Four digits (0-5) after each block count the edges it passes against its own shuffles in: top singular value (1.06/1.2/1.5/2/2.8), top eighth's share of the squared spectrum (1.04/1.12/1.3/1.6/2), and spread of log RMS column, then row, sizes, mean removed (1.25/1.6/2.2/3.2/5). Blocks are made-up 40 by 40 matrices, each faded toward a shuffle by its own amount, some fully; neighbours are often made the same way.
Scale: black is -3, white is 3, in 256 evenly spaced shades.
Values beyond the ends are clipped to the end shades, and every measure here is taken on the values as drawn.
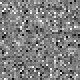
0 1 1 0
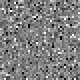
0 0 0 0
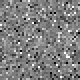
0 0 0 0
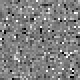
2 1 0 1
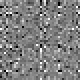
4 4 3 2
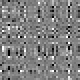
4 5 3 3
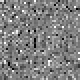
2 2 1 1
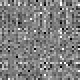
4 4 3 2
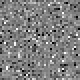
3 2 1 1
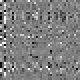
4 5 3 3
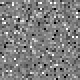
2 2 0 0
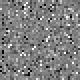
0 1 0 0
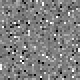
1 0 0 0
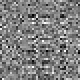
4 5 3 3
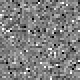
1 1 0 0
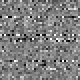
2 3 0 3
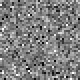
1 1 0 0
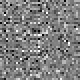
4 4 2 2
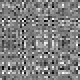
4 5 3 3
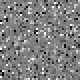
0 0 1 0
